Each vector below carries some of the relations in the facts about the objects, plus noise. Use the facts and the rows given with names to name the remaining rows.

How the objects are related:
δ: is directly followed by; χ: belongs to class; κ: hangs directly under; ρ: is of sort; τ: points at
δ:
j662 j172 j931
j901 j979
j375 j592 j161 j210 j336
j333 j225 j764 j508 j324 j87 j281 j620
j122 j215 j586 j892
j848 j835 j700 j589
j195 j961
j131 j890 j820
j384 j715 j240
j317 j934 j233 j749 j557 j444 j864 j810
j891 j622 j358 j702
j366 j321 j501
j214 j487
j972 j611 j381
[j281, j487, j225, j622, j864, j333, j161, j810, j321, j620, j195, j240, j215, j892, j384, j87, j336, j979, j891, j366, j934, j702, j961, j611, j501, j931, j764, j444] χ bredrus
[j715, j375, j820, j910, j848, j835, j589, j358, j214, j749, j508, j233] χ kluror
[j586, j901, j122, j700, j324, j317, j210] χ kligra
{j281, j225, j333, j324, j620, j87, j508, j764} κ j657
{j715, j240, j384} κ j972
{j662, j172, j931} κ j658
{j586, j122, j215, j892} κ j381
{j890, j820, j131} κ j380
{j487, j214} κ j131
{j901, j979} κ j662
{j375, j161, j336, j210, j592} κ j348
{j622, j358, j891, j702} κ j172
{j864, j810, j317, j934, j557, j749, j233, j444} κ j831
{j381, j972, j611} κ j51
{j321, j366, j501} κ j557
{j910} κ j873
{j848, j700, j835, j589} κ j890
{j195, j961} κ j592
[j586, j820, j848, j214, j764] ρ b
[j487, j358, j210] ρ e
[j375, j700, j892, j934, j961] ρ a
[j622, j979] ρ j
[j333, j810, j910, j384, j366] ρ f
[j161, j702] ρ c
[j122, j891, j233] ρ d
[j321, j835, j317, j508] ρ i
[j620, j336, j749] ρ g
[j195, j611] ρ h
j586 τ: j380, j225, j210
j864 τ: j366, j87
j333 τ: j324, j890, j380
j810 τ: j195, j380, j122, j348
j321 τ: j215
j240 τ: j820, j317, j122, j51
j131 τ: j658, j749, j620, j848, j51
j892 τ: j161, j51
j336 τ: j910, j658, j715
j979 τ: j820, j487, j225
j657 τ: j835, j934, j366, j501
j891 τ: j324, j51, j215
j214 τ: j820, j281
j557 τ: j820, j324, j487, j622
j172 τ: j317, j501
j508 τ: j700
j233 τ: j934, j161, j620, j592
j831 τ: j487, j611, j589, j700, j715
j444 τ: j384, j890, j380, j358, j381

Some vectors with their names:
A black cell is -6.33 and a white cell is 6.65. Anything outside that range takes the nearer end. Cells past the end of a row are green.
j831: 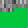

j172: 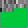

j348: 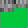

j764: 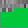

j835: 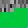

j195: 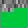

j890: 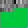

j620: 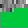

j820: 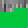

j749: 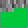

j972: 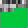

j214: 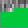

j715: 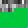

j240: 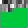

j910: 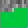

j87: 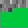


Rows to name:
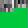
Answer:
j891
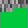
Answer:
j317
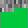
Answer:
j375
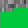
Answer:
j589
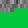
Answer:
j324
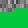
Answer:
j336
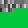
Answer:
j702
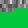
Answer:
j444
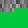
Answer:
j210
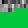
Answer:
j611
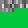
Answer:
j979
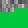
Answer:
j366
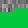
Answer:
j225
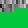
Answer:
j810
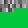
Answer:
j161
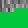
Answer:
j487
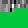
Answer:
j215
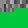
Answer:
j508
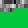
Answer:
j51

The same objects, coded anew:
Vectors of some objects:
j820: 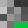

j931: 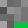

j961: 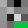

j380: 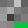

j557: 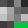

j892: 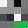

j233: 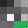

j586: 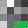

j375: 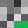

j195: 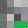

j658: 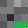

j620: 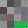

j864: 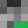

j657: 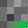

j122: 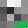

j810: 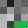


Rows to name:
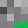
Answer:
j622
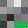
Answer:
j972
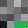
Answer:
j131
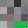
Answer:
j358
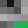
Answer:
j749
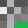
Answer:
j214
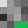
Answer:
j240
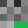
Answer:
j764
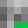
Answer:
j384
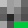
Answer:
j381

